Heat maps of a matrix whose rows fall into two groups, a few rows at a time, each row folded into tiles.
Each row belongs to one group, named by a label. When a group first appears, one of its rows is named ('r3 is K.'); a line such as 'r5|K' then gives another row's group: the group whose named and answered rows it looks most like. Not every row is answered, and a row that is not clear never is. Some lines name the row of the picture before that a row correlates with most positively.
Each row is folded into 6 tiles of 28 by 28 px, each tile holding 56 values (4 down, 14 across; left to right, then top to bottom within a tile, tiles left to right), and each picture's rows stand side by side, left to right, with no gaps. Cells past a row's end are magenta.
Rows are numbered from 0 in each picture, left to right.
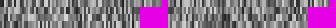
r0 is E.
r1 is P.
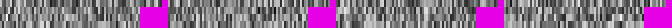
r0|P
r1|P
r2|E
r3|P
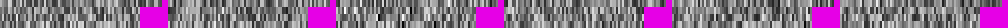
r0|P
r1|P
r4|P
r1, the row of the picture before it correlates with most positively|3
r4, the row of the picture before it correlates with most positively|3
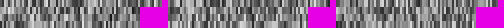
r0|E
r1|P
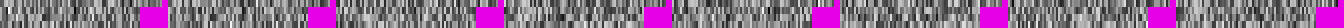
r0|E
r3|P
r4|P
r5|P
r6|P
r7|P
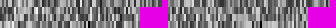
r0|P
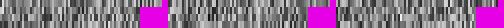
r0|E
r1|E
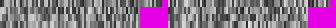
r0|E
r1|P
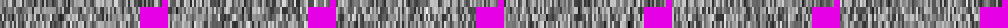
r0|P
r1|P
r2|E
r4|E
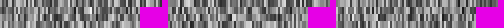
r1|P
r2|E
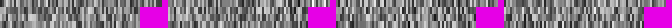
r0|E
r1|E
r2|E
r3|E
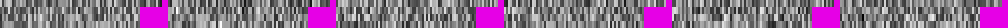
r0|P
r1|E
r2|E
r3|E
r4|E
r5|P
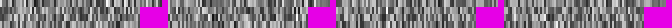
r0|P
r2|E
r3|E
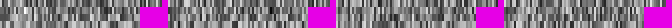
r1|P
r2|P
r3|P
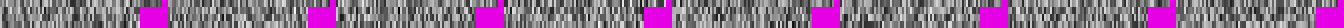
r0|E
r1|P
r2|E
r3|E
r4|E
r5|E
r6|E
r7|P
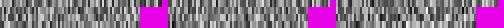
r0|P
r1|E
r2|P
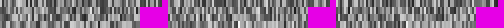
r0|P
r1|P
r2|P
